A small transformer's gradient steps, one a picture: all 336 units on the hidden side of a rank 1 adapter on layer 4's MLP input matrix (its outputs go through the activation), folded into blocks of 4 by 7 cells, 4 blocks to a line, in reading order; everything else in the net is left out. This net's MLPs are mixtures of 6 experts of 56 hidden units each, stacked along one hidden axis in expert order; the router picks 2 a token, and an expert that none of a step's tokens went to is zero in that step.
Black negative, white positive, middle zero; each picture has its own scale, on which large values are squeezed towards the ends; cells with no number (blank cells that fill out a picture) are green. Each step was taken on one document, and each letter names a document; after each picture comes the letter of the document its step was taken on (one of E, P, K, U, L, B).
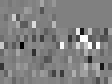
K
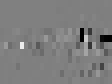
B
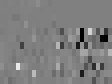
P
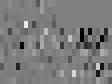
P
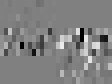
B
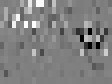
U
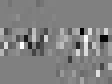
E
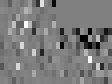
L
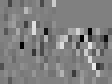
K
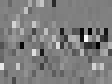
L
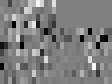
L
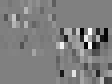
P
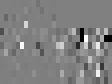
E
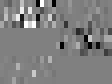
U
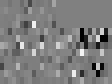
P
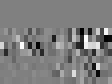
E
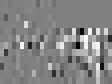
E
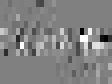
B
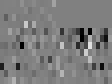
P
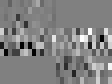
B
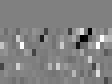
K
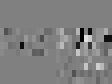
E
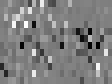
U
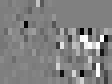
E
